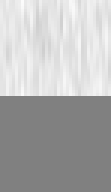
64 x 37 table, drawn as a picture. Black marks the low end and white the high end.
The table splits into 2 rows of 1 panel. Panel 1,1: very high, streaked downward, faint in contrast. Panel 2,1: middling, flat.
